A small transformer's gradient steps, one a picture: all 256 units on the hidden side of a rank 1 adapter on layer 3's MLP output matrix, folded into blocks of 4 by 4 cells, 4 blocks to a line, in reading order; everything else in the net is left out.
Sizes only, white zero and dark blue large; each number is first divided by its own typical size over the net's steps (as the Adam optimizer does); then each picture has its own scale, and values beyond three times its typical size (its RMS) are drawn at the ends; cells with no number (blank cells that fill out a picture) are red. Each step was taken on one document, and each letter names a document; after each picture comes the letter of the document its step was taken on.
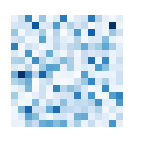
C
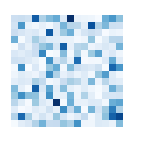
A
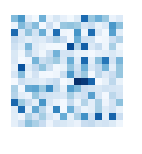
C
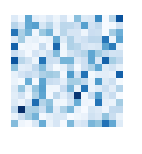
C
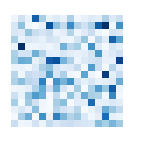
A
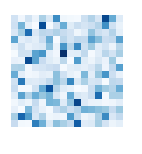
A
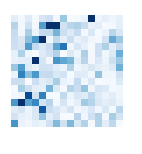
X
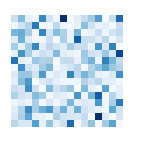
C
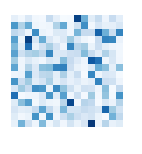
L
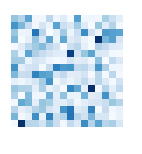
L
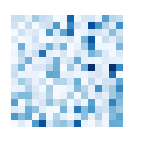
A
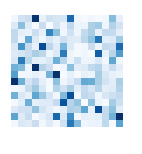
A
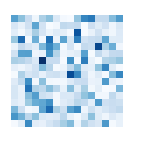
C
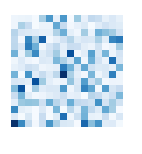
L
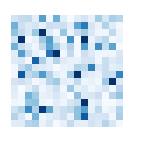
C
